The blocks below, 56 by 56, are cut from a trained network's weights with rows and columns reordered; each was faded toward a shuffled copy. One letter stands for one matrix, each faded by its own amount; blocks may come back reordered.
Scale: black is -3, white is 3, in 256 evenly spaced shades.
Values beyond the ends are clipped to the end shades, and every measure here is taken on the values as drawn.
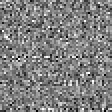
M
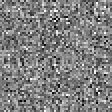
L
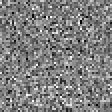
L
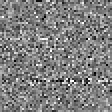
M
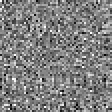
L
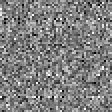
M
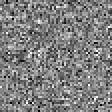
L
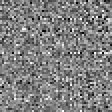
M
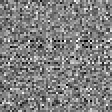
M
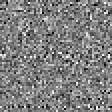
M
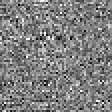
L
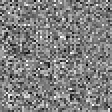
L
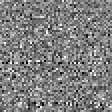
M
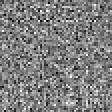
M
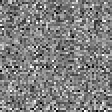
M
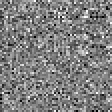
M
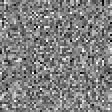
L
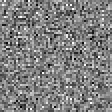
L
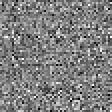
L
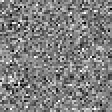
L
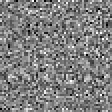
L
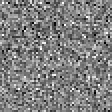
L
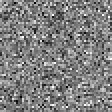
L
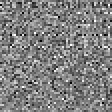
M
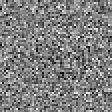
L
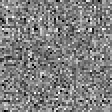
M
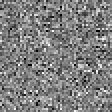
L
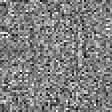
L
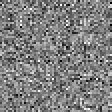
L
